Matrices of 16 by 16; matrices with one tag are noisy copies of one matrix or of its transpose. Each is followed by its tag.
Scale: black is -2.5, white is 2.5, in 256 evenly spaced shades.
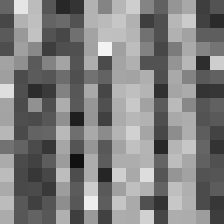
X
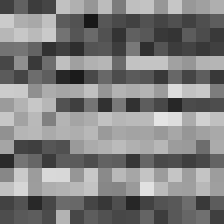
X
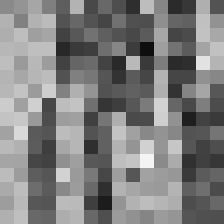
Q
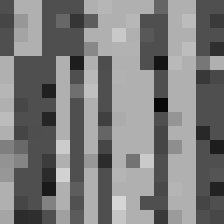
X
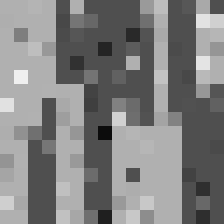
Q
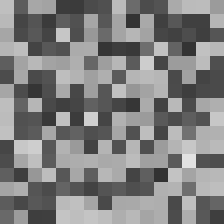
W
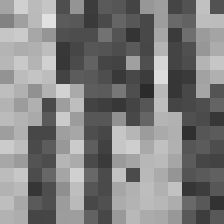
Q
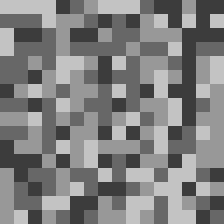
W
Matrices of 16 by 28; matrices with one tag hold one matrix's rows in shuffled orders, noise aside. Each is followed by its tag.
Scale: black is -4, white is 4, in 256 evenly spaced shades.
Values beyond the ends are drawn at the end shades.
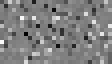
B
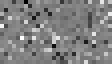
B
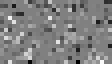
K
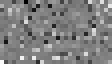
B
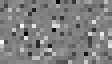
B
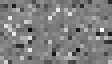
K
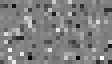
K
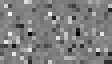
K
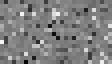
B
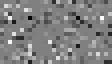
K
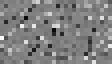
B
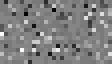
B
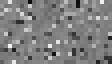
K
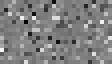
B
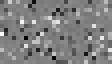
B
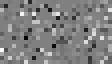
B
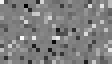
B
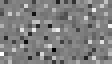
B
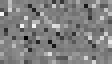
B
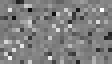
K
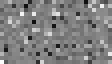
B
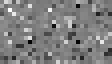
K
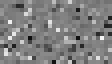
K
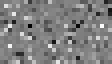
K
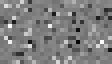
K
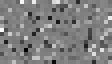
B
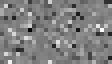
K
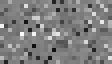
B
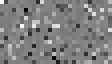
B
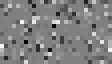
B
